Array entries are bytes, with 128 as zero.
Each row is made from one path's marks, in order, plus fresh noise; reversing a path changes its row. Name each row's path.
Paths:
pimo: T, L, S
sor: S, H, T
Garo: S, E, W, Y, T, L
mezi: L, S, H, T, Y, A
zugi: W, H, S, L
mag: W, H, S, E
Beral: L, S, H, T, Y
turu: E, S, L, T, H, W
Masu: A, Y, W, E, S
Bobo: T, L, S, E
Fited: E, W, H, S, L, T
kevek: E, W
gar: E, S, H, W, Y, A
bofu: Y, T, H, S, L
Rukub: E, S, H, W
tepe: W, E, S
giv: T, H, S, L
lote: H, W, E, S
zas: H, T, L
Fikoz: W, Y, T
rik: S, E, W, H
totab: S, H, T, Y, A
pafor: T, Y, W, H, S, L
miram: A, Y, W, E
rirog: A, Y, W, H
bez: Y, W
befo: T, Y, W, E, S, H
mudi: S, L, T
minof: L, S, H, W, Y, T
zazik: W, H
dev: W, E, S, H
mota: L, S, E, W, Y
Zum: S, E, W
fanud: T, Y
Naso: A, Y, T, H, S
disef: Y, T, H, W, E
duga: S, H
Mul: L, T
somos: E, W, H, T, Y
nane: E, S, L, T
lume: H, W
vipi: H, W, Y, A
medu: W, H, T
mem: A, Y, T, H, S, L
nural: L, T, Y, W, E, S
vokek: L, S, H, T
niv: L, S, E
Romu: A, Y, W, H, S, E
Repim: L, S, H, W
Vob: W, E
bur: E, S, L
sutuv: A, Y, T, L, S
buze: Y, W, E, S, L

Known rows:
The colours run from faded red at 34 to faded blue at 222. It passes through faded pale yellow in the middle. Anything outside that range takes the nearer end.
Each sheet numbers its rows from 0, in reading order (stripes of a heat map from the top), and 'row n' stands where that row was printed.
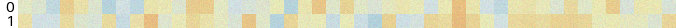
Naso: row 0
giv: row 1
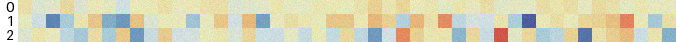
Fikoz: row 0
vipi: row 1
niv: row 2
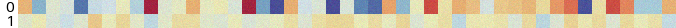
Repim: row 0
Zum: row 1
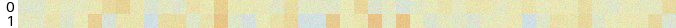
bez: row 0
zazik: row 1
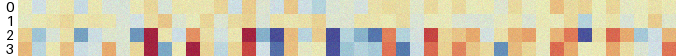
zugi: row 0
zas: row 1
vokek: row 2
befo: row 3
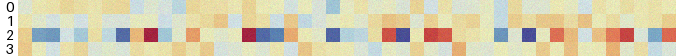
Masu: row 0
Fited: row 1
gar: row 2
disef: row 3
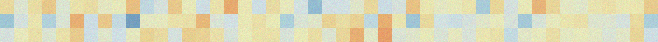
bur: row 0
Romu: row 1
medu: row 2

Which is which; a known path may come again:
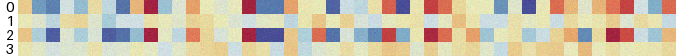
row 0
gar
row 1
Naso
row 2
mezi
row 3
Fited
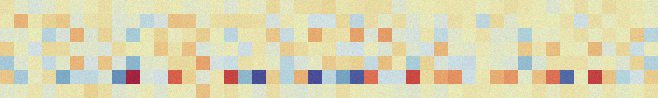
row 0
kevek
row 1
nural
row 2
rik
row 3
disef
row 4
Romu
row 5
Beral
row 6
bez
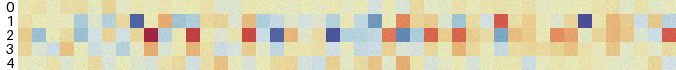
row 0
Vob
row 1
pimo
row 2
duga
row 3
bofu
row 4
zazik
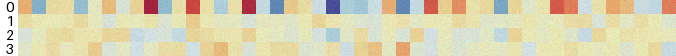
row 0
Rukub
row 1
fanud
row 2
Masu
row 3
medu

